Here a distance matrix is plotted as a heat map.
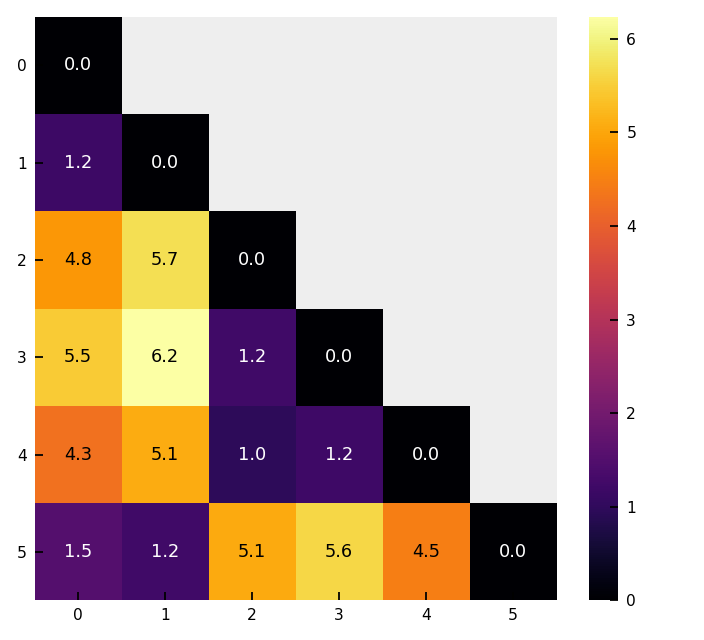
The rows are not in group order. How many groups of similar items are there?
2
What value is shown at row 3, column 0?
5.5
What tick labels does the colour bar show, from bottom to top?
0, 1, 2, 3, 4, 5, 6
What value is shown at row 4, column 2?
1.0
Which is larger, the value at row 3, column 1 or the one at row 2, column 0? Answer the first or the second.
the first
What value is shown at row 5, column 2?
5.1
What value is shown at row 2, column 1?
5.7
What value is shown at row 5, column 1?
1.2
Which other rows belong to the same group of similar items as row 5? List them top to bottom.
0, 1
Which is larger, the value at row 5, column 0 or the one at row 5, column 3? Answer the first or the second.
the second
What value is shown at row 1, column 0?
1.2
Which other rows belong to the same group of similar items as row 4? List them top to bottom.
2, 3
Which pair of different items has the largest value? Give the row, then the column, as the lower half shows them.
3, 1
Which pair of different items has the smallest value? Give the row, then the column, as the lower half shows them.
4, 2
